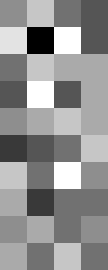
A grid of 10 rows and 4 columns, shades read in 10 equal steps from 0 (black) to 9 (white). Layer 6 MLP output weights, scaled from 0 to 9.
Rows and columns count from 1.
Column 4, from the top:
3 3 6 6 6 7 5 4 5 4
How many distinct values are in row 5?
3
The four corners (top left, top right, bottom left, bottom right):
5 3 6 4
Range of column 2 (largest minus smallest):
9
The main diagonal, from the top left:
5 0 6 6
